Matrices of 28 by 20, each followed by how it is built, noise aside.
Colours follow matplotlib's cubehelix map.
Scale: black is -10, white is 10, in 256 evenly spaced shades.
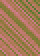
Toeplitz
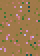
sparse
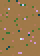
sparse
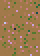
sparse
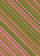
Toeplitz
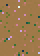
sparse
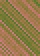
Toeplitz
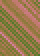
Toeplitz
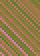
Toeplitz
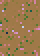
sparse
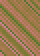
Toeplitz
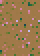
sparse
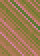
Toeplitz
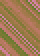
Toeplitz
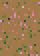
sparse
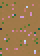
sparse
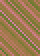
Toeplitz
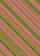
Toeplitz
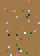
sparse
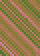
Toeplitz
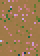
sparse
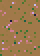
sparse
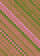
Toeplitz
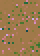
sparse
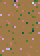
sparse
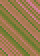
Toeplitz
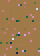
sparse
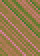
Toeplitz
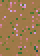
sparse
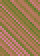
Toeplitz
